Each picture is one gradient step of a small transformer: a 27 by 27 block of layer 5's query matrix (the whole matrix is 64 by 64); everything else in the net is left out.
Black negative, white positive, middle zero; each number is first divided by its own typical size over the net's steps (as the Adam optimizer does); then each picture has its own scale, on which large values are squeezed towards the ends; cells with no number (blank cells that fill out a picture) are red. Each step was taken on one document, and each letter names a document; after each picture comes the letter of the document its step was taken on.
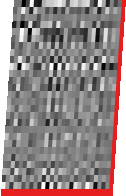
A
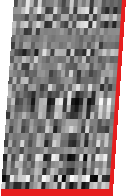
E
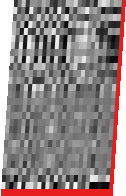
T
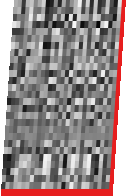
E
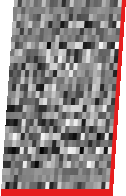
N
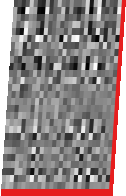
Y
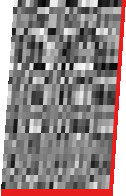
T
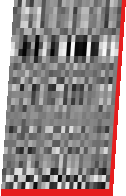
E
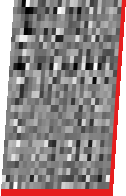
Y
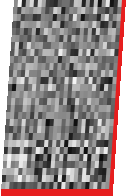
E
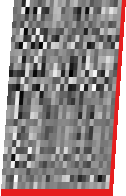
Y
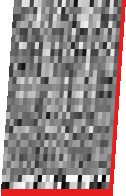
E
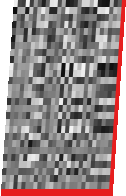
T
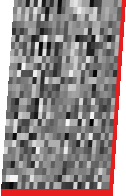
Y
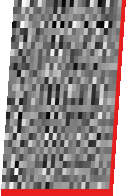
A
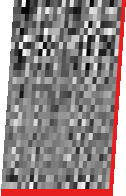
Y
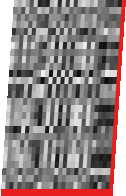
T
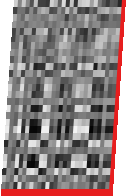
T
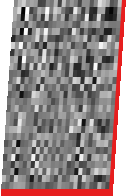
Y
